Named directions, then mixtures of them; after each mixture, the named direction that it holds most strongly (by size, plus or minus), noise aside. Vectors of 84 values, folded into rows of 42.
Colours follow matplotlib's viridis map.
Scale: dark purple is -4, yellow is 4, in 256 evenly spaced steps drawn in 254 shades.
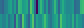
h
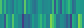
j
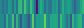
h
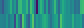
h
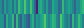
h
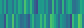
j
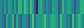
h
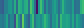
h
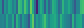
h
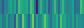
h
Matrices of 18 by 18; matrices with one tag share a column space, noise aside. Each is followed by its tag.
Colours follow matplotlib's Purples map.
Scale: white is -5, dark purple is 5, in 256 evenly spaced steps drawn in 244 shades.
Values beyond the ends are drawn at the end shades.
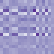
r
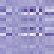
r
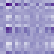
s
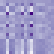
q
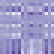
q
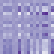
q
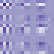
s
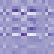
r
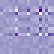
r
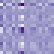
s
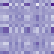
s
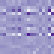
r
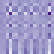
q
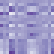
q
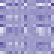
s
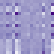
q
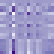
q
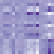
q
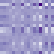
s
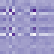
r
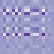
r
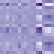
s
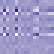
r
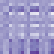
q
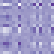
s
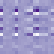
r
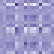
s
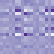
r
